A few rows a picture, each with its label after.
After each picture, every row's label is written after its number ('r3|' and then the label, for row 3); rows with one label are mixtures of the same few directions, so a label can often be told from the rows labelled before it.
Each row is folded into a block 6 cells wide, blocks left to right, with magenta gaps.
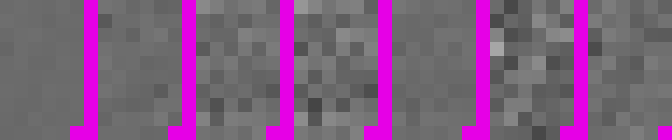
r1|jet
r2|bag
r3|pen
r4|pen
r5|pen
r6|jet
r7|jet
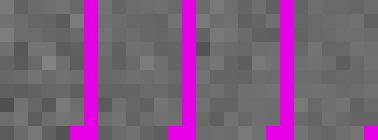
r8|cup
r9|cup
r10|jet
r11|cup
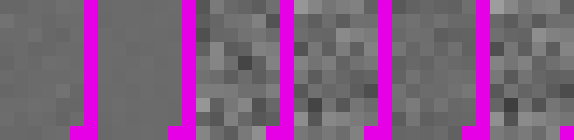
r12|bag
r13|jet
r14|cup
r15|pen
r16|pen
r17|pen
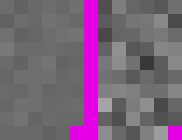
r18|jet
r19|cup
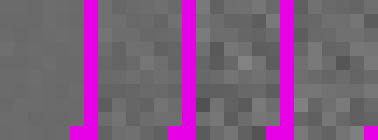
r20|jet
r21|cup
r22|cup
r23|cup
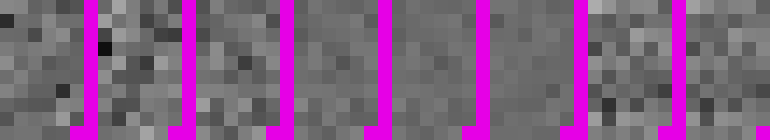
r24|bag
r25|jet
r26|cup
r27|cup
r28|cup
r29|bag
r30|pen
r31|pen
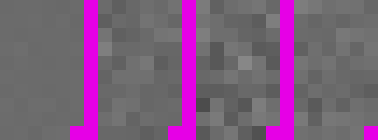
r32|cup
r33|jet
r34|cup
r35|pen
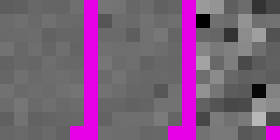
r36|pen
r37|bag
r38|bag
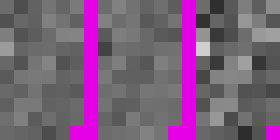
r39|jet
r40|jet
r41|jet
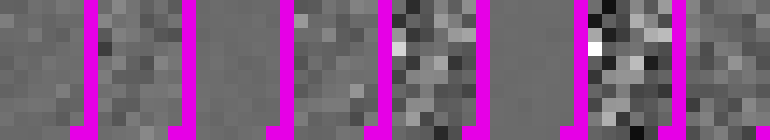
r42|bag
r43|jet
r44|cup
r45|bag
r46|jet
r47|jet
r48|jet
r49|cup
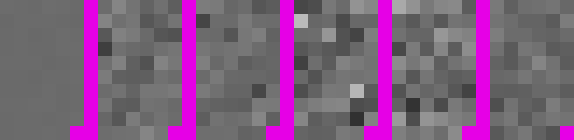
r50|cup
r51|jet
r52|bag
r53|bag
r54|pen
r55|cup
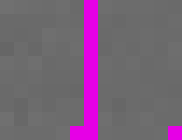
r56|pen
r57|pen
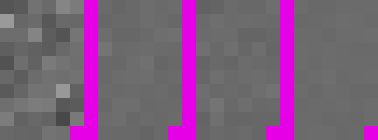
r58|bag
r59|jet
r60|pen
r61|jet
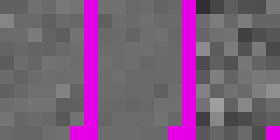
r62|bag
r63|bag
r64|pen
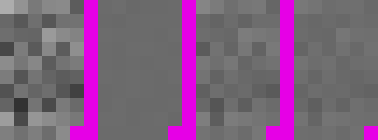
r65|pen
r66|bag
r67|pen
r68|pen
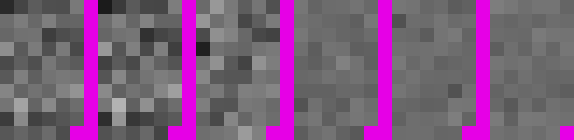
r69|pen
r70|pen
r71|jet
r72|cup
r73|bag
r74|pen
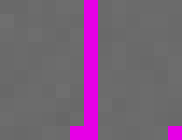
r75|bag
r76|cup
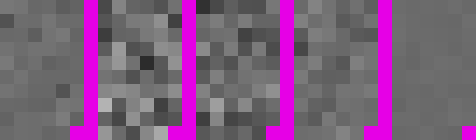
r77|bag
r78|cup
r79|pen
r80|jet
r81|cup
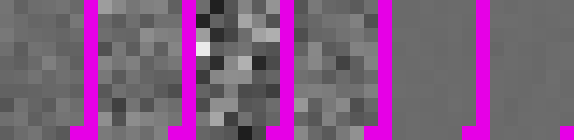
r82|cup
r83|pen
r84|jet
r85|cup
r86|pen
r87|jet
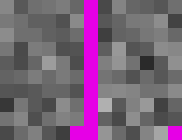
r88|cup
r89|cup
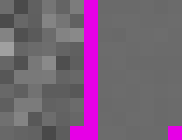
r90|jet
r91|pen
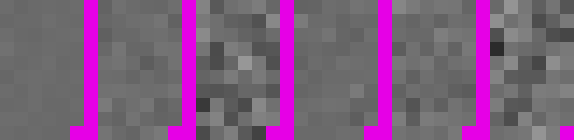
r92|jet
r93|cup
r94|cup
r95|bag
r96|pen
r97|jet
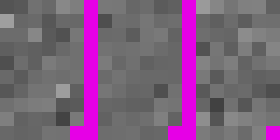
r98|bag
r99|bag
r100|pen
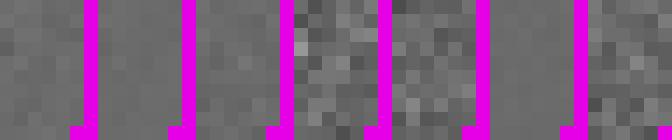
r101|jet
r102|jet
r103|cup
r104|jet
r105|pen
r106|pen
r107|cup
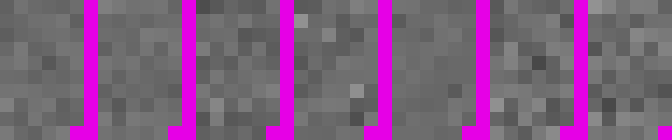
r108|cup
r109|pen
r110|pen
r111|bag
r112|bag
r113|cup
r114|pen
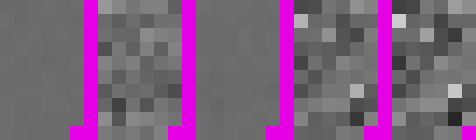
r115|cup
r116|pen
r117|pen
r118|bag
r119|bag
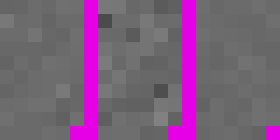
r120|bag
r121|bag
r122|cup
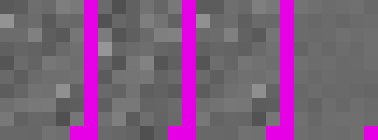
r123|bag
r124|jet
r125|bag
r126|pen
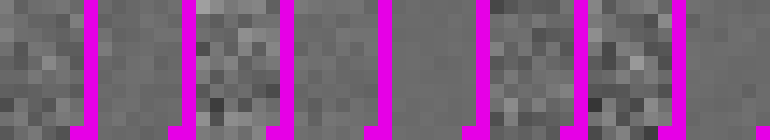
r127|cup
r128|jet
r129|pen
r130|pen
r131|cup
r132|pen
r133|cup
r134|bag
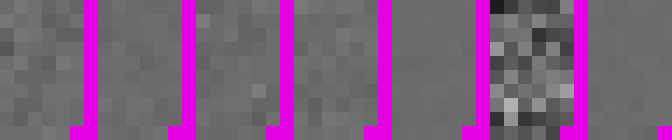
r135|jet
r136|cup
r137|bag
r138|pen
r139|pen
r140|pen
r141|cup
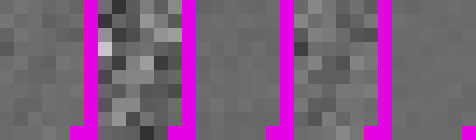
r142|jet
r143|jet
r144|pen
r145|jet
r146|bag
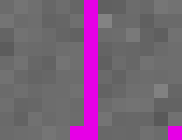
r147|jet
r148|bag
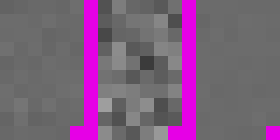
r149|pen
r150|cup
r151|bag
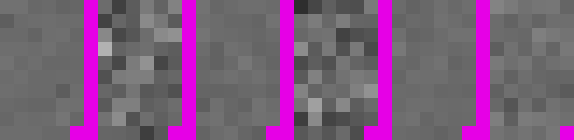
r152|bag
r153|jet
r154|cup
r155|pen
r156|jet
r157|pen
